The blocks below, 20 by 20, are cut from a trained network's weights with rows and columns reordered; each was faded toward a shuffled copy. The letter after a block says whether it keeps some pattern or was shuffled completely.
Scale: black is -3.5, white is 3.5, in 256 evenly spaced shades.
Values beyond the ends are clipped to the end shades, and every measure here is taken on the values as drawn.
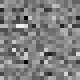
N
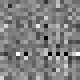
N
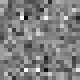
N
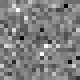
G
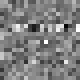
N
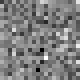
G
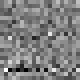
N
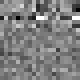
N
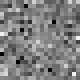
G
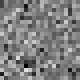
G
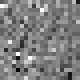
G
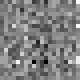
N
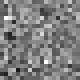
N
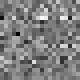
N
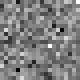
G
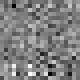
N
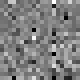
N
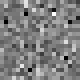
G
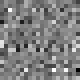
N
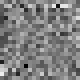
N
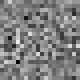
N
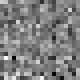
N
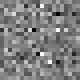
N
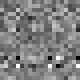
N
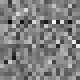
N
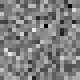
G
